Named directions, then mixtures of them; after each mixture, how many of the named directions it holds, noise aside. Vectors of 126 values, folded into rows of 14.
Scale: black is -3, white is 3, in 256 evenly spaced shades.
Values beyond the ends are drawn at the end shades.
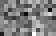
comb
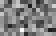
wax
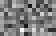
two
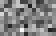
one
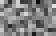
two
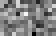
two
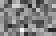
one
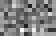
two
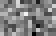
two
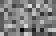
two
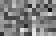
two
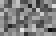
one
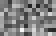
two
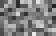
two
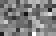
one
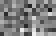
two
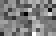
one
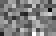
one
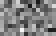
one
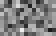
one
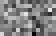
one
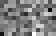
one
